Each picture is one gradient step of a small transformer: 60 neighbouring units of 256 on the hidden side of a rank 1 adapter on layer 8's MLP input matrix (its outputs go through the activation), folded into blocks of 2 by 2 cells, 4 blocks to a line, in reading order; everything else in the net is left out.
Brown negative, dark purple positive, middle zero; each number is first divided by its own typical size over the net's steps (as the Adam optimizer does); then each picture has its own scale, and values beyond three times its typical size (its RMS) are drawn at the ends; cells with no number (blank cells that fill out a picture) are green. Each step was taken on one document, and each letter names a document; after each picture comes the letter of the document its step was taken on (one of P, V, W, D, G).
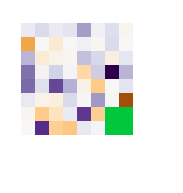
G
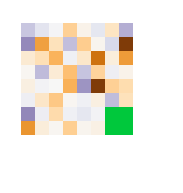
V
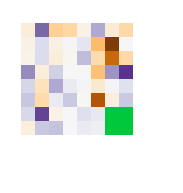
G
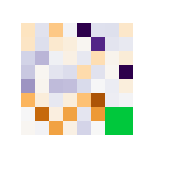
G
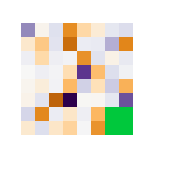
V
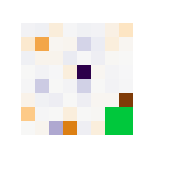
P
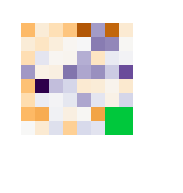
G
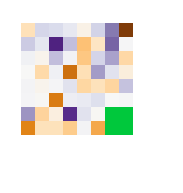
V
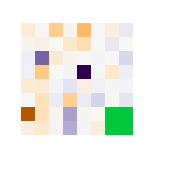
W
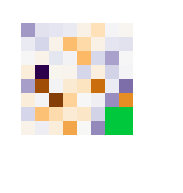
V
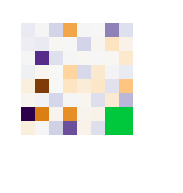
W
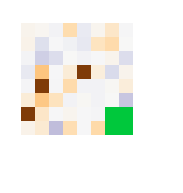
W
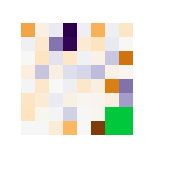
V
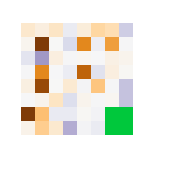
W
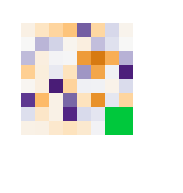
G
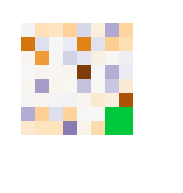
P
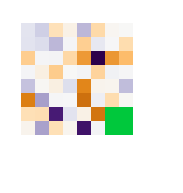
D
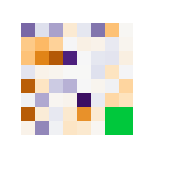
D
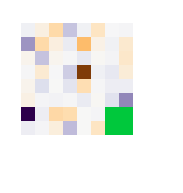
P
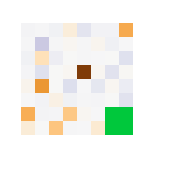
W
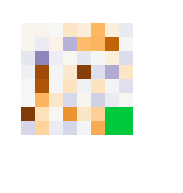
W
